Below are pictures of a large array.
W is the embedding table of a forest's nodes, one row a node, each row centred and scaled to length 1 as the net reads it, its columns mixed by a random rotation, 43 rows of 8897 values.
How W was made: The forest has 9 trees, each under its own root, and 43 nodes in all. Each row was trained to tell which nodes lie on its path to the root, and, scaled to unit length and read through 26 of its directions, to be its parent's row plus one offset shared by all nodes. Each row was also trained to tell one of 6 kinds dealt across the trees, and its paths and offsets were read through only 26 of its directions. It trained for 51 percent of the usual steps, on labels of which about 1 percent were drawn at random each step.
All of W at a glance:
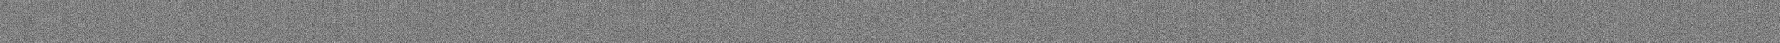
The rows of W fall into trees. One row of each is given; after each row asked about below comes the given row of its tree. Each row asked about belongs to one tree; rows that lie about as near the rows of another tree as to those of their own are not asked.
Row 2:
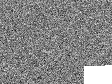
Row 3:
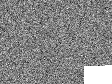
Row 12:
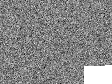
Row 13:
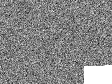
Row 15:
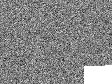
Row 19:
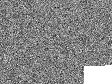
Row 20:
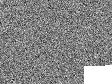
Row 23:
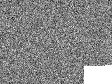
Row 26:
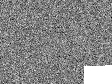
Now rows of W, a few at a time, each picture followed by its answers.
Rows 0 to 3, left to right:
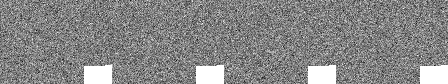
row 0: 15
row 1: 15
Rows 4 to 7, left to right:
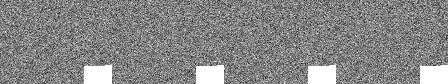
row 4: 20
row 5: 3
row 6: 20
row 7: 3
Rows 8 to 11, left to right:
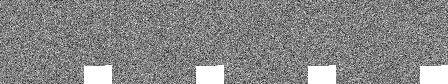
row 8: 12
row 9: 3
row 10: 2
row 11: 2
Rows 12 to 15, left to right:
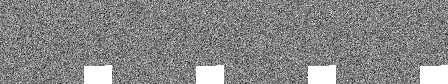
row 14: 15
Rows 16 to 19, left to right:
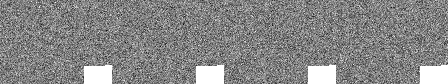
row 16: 12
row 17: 20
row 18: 19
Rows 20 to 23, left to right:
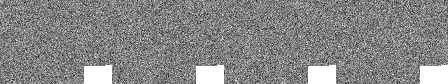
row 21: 12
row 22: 20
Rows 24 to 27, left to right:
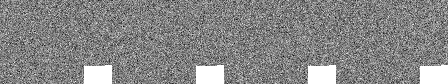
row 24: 26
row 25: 12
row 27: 19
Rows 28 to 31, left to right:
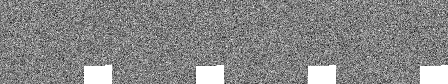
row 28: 15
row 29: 3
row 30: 23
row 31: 13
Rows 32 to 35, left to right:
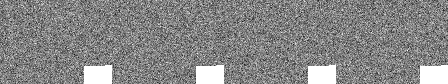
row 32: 19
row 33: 3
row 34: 15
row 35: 26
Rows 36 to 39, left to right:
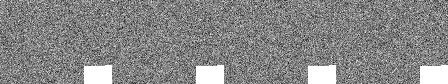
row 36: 13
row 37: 23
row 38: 12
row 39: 26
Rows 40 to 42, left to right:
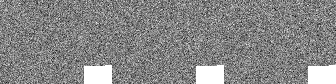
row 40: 26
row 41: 20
